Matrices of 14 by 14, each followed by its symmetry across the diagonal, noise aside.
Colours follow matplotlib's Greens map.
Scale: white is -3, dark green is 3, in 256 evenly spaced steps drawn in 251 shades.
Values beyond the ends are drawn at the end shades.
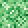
symmetric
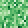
neither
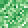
symmetric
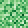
symmetric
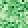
neither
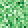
neither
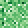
symmetric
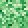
neither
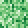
neither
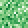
neither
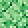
symmetric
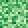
neither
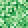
symmetric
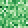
neither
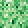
neither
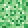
symmetric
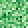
neither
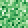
neither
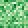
neither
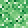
symmetric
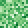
symmetric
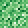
symmetric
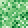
symmetric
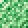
symmetric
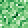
symmetric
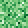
neither
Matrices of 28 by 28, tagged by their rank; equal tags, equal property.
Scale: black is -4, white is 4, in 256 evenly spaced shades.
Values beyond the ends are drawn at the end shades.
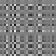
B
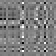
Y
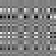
B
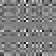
Y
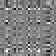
Y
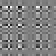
B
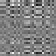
Y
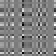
B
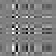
B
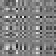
Y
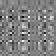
Y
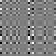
B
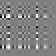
B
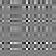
B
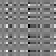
B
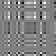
B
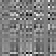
Y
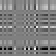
B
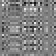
Y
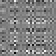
Y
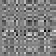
Y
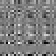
Y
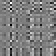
Y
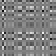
B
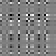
B
